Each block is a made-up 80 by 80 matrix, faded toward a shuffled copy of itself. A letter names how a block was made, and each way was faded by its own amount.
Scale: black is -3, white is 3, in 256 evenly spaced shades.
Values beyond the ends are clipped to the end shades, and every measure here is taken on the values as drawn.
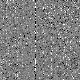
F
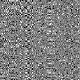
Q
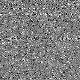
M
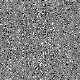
F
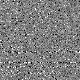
M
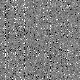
F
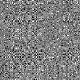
Q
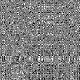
Q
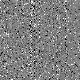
F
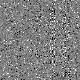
F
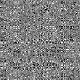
Q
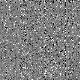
F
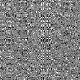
Q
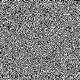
M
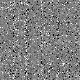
F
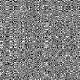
Q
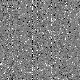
F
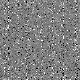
F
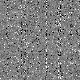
F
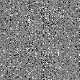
F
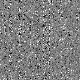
F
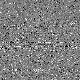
M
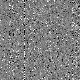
F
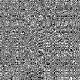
Q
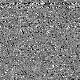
M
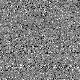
M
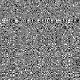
Q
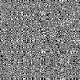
Q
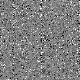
F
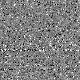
M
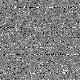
M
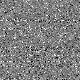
M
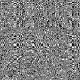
Q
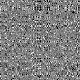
Q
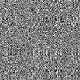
Q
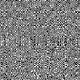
Q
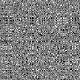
Q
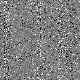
F
